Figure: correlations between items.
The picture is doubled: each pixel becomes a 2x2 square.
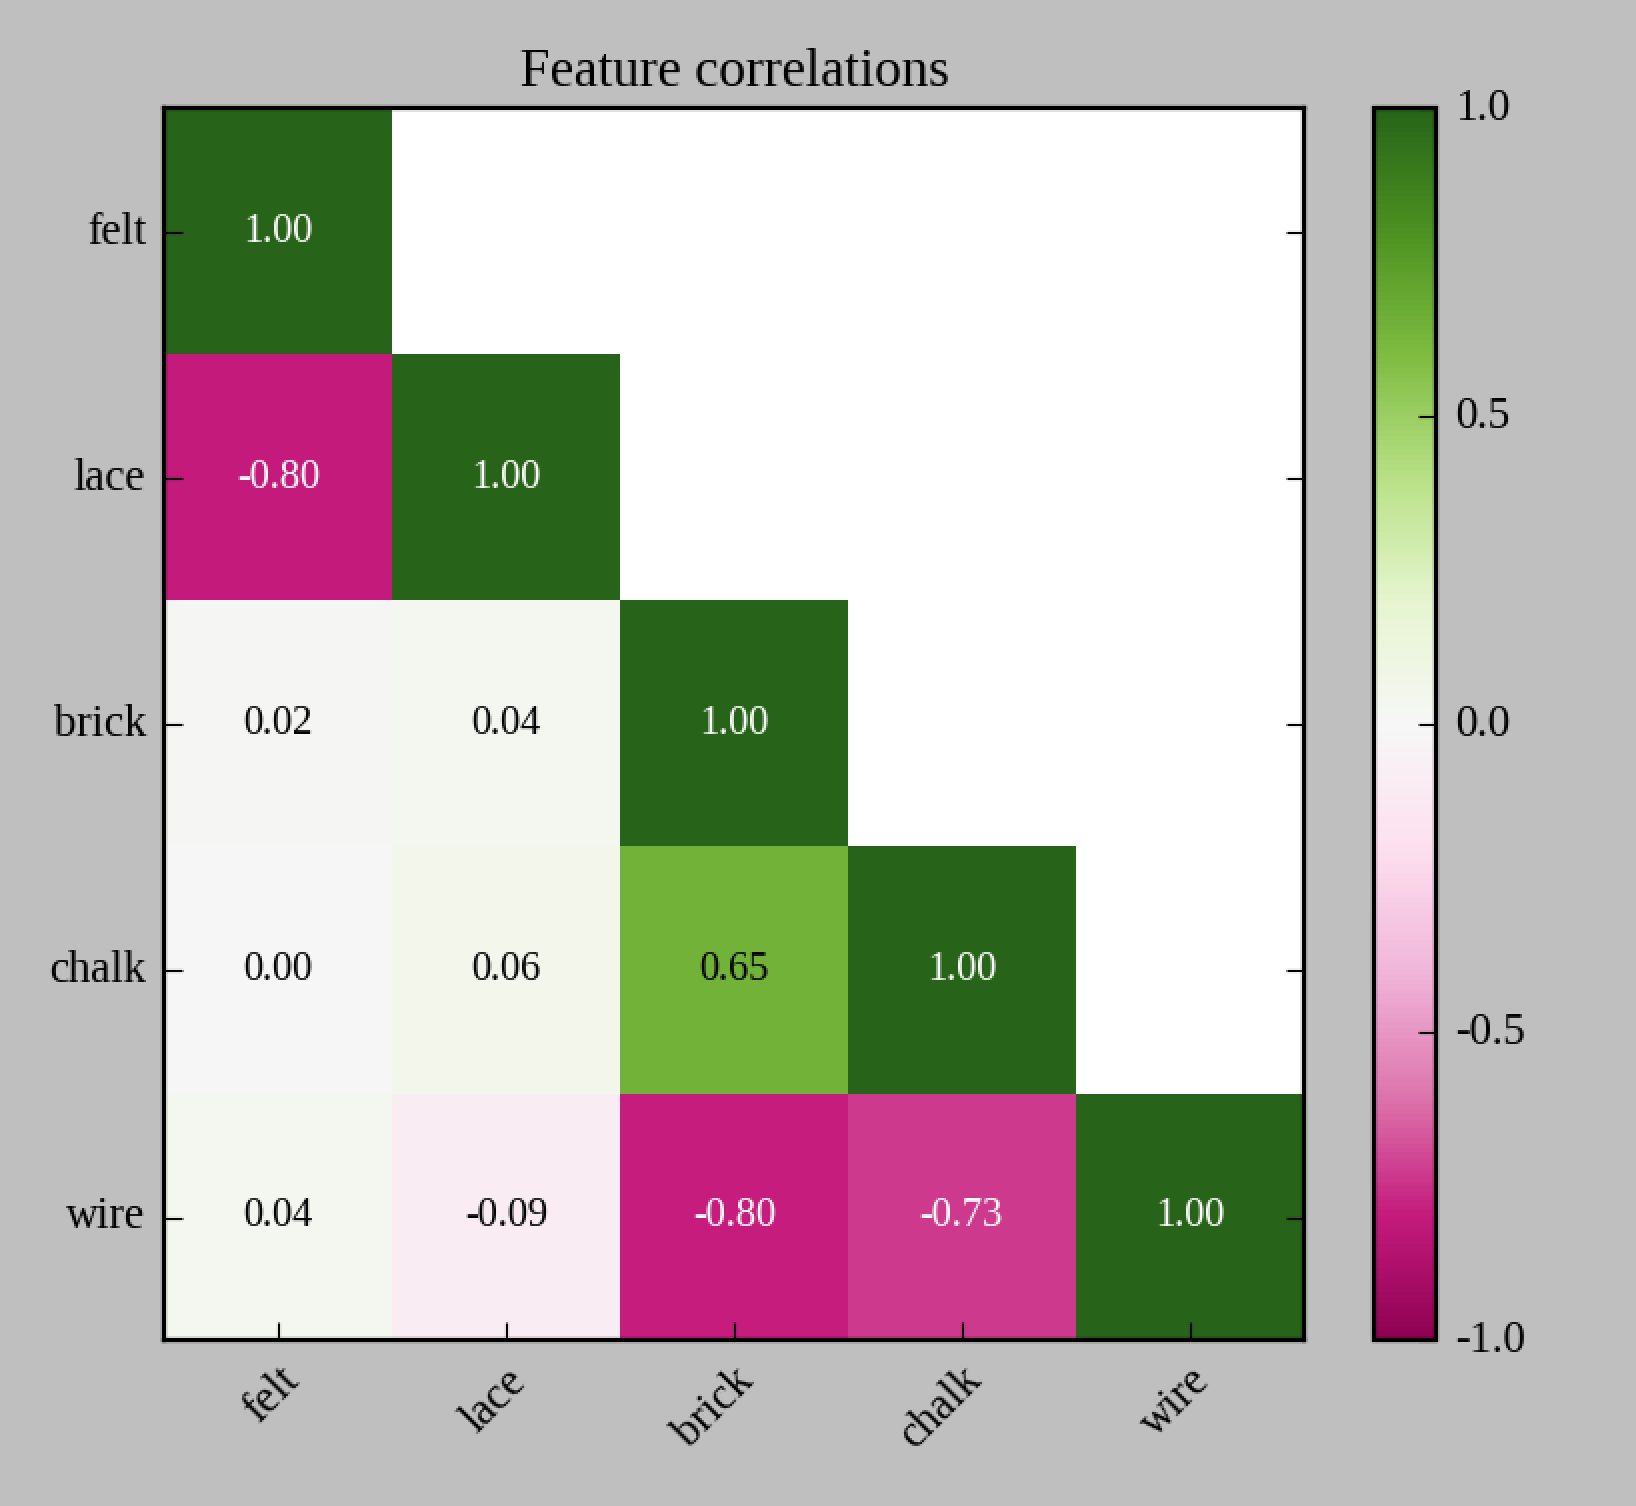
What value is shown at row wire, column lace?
-0.09
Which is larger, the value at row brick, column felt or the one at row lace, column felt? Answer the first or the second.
the first
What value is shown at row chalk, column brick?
0.65
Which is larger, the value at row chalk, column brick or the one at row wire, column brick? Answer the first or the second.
the first
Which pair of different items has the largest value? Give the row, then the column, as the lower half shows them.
chalk, brick
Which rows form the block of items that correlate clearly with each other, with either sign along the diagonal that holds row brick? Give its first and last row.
brick to wire
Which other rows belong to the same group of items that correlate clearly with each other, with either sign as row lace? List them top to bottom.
felt
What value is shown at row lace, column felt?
-0.80
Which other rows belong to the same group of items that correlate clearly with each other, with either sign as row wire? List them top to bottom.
brick, chalk
